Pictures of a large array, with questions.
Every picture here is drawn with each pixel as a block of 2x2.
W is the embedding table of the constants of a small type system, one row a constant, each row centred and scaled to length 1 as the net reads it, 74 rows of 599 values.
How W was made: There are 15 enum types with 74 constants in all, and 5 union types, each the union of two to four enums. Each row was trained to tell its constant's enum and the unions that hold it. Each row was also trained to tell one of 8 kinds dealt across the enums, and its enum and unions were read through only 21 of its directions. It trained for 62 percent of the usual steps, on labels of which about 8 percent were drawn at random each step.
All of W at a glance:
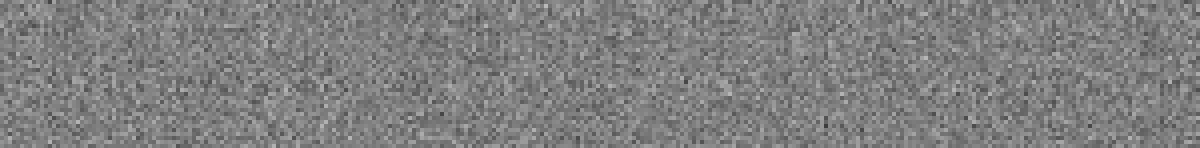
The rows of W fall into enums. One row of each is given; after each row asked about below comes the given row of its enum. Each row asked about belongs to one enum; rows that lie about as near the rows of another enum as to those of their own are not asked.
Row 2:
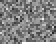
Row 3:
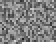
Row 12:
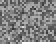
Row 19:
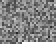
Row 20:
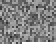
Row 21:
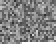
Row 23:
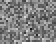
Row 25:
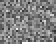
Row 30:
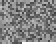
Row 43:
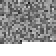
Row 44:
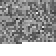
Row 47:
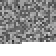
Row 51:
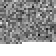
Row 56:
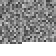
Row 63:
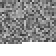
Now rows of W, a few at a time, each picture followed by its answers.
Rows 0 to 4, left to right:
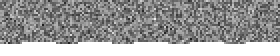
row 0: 44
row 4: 12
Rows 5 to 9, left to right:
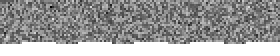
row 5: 3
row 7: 43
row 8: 30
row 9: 43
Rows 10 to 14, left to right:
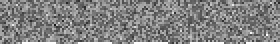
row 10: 51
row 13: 21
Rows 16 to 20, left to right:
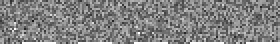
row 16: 20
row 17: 23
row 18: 30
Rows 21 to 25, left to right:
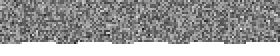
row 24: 12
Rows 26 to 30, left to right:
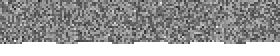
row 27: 3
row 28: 63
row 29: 47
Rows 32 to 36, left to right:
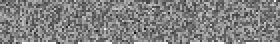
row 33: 47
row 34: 21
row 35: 47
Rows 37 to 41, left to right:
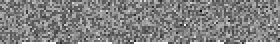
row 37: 23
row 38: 25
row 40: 47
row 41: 2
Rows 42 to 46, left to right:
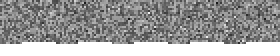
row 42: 43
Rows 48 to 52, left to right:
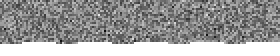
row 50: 21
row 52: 51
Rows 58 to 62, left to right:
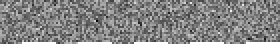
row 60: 19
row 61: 20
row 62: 3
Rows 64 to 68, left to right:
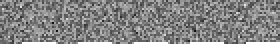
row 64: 25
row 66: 3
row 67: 21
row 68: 25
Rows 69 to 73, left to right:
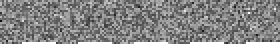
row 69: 30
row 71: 43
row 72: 30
